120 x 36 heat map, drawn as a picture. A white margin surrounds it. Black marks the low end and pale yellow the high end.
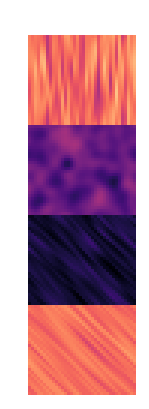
It is made of 4 by 1 panels. Panel 1,1: high, streaked downward. Panel 2,1: low, blotchy. Panel 3,1: very low, slanting down to the right, faint in contrast. Panel 4,1: high, slanting down to the right, faint in contrast.
